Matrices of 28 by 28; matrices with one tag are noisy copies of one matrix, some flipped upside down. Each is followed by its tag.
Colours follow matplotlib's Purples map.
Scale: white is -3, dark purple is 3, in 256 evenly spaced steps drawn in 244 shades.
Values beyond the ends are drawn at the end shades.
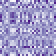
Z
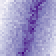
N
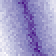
N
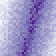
N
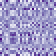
Z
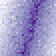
N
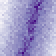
N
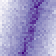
N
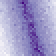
N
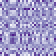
Z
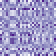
Z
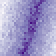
N
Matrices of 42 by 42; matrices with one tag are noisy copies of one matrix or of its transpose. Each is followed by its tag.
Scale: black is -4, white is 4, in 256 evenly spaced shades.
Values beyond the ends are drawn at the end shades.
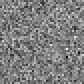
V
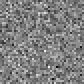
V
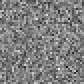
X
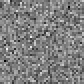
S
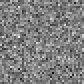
X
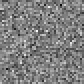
S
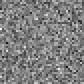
X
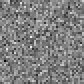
S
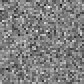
S
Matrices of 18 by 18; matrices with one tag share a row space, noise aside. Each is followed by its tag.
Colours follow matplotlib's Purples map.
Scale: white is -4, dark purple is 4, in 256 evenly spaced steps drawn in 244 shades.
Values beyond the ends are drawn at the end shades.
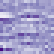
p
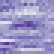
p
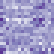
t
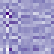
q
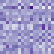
t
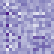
q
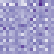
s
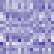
t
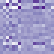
q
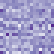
t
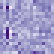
q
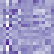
q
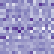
t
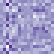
q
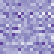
t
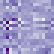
q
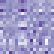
s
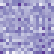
t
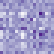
s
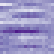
p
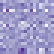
s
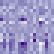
s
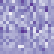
s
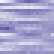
p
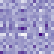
s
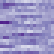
p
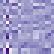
q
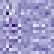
q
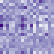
s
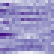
p
